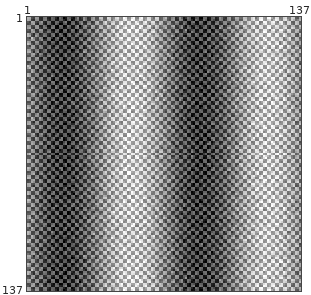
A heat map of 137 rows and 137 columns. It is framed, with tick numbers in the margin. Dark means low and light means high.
Stripes: upright, repeating 2 times. Seam: none. Mirror symmetry: top to bottom. Average level on the scale: 50%.
